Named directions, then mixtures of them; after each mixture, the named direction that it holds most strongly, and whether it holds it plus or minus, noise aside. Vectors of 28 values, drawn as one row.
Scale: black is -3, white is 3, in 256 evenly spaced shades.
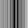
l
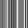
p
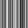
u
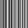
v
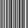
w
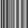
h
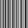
w, minus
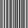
w, plus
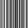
w, plus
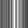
l, minus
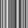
h, minus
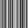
u, plus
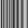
h, plus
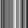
h, plus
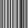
v, minus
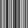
u, minus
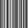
v, minus
